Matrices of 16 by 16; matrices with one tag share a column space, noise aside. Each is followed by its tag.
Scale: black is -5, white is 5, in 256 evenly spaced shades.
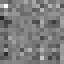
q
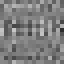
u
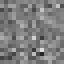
q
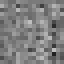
q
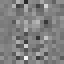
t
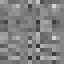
t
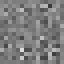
q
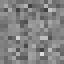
q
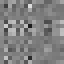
u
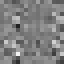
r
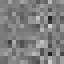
r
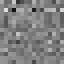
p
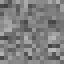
t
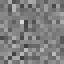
t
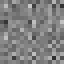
t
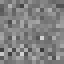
q
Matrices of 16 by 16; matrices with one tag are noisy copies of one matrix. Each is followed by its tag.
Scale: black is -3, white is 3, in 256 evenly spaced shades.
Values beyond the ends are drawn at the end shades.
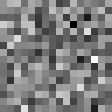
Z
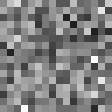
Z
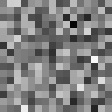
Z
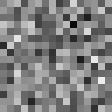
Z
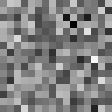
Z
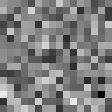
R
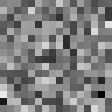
R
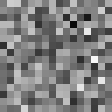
Z
